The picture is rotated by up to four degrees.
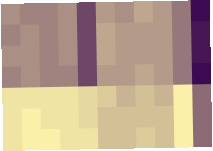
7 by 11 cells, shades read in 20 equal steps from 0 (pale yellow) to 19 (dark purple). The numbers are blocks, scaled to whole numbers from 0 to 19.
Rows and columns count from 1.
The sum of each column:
37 34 38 36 61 37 42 37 41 40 107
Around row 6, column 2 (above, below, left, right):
1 0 1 1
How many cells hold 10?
4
